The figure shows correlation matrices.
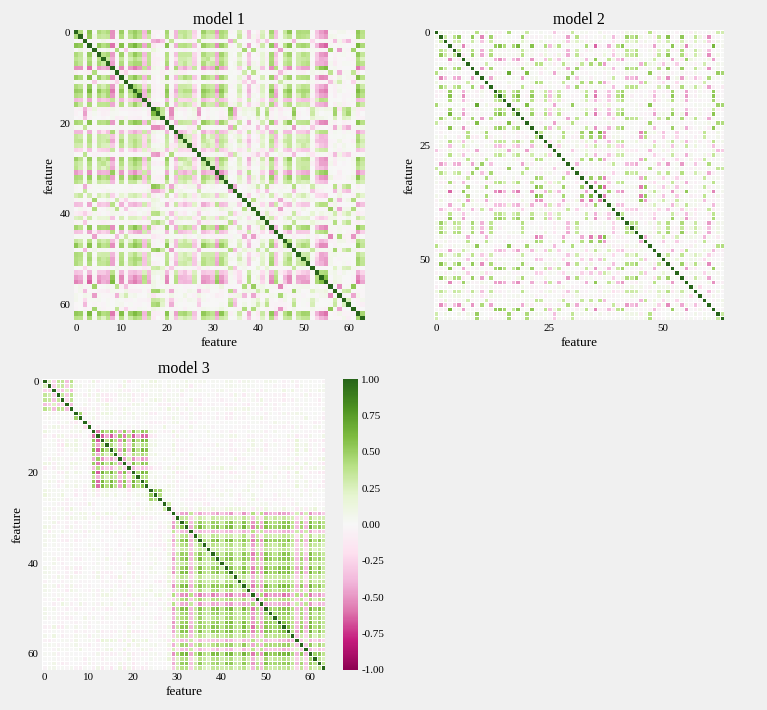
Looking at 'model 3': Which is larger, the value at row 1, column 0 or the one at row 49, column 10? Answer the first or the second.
the first
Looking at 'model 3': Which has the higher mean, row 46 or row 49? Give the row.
46
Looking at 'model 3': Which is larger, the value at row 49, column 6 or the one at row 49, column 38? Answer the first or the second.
the first
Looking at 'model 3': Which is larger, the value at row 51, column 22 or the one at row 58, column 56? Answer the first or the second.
the second
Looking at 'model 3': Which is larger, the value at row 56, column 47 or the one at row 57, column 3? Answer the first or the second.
the second
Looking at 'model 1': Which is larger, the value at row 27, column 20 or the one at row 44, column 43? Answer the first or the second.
the first
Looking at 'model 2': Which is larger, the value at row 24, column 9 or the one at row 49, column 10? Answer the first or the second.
the first
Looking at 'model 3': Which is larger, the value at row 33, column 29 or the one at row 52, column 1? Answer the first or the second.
the first
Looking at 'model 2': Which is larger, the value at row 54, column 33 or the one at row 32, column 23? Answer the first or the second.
the second
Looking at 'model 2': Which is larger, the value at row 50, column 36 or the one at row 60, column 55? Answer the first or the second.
the second
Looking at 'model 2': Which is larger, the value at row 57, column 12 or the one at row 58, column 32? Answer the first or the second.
the first
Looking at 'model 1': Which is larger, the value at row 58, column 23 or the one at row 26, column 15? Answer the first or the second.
the second
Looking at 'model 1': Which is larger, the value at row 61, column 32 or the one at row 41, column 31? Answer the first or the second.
the first
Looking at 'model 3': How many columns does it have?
64
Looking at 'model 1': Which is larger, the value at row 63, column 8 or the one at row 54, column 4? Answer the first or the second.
the second
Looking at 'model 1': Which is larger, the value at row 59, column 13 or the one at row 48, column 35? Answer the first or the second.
the first
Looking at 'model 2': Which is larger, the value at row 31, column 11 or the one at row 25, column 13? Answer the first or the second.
the first
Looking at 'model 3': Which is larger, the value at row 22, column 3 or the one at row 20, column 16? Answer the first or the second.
the second
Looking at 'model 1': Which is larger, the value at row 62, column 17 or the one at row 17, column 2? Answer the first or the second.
the first
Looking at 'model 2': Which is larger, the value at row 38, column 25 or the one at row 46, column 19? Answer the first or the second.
the first
